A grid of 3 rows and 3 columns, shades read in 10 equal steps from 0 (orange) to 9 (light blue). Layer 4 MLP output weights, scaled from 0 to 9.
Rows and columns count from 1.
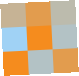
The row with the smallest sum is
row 3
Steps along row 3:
up down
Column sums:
14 9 15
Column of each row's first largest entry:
3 1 2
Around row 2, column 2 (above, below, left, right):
2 7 9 7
